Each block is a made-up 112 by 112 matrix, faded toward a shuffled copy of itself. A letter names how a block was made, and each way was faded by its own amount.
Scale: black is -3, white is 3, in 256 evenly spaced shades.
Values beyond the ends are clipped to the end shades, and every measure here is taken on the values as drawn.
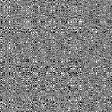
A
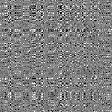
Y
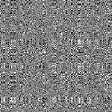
A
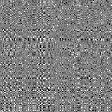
Y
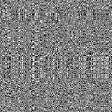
A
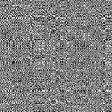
A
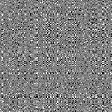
Y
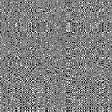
Y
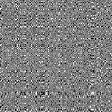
A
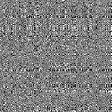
A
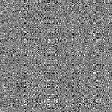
A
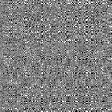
A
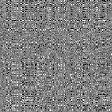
A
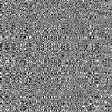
A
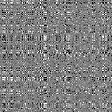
Y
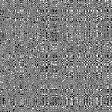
Y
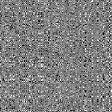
A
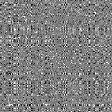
Y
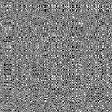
A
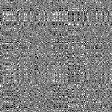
A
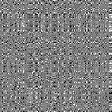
Y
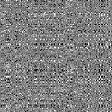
A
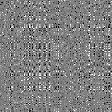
Y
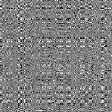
Y
